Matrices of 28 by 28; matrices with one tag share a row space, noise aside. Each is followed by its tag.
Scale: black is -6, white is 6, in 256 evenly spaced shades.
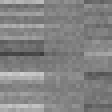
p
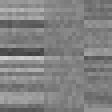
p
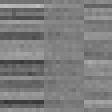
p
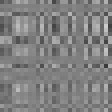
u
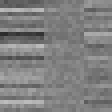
p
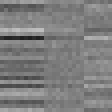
p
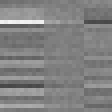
p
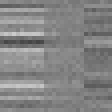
p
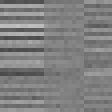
p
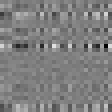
u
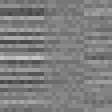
p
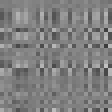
u
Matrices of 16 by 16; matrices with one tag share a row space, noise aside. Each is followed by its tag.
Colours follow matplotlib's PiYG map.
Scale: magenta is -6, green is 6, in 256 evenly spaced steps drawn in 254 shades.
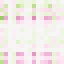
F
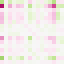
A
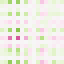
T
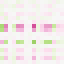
F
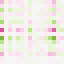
A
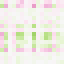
F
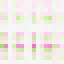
F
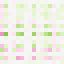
F
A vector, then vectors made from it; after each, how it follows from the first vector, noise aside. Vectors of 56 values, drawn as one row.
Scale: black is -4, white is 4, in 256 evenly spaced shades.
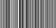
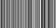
wrapped around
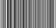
wrapped around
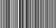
copied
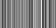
wrapped around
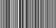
copied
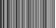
wrapped around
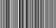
copied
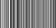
wrapped around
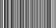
wrapped around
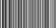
wrapped around
